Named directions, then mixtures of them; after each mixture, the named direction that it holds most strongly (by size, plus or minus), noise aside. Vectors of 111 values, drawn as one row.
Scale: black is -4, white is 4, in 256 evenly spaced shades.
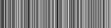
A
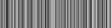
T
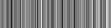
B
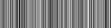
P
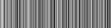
A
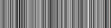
P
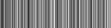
A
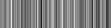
B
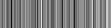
B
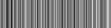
B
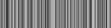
T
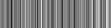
B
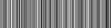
B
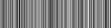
P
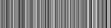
T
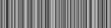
T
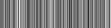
P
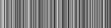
A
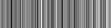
B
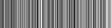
B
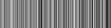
B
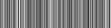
P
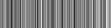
B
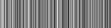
A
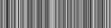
T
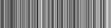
B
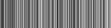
A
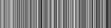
B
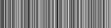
A
